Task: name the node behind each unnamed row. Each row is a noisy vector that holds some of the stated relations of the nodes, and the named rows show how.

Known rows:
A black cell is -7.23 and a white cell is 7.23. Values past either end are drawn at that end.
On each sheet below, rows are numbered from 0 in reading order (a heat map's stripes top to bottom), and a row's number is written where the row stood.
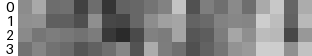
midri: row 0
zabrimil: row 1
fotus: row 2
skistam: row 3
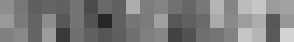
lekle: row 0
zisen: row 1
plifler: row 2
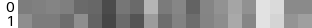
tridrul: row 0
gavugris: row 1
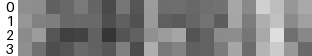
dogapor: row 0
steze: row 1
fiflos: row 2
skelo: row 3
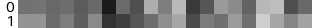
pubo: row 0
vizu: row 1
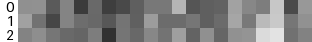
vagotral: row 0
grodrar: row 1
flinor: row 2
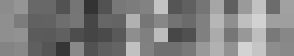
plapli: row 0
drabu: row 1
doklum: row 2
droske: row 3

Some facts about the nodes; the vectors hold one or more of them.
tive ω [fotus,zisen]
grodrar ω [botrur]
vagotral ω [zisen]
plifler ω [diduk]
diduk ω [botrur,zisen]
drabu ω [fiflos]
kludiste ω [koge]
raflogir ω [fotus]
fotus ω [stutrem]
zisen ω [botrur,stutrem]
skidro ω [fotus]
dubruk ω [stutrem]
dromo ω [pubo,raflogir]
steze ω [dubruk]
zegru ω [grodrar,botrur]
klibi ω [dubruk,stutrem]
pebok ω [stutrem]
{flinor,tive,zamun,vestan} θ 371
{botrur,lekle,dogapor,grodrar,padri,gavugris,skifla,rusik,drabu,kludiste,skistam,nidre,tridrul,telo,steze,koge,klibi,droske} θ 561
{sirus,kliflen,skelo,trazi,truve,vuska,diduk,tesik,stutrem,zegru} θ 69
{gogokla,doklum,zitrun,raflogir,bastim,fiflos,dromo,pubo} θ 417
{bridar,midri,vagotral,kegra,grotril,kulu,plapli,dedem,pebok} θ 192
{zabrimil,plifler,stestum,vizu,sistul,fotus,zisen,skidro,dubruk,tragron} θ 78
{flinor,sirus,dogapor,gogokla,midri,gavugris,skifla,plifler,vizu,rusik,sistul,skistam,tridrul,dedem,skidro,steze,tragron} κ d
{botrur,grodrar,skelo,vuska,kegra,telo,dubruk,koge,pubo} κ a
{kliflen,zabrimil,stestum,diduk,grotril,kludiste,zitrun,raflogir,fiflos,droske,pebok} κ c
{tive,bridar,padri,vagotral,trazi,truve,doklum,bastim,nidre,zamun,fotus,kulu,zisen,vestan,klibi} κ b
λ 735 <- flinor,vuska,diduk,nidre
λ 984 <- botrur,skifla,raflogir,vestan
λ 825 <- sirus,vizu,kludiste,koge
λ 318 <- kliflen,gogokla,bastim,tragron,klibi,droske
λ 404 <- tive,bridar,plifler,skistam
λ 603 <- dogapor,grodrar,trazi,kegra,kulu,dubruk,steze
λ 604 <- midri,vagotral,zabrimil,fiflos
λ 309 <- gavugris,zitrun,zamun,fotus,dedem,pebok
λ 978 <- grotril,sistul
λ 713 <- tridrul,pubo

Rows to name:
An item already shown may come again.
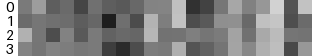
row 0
bridar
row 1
pubo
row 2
botrur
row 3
fotus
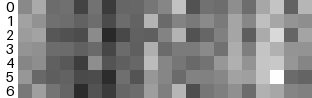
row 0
midri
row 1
skifla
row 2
grotril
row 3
skifla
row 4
droske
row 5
diduk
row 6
gogokla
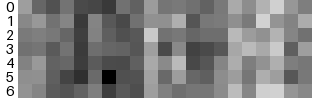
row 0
zegru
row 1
tragron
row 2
klibi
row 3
tive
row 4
bastim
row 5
raflogir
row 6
kludiste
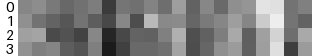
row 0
flinor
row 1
vuska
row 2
grotril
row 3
pebok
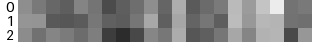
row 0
zamun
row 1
vestan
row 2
fotus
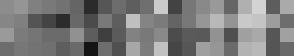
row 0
dedem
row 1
kliflen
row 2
dubruk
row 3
pubo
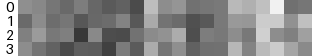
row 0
nidre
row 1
skistam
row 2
tragron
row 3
tesik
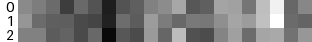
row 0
zitrun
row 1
diduk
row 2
dromo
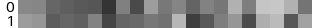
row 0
sirus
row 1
kegra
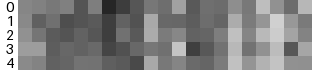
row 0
skidro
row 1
stutrem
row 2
tesik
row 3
kulu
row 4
padri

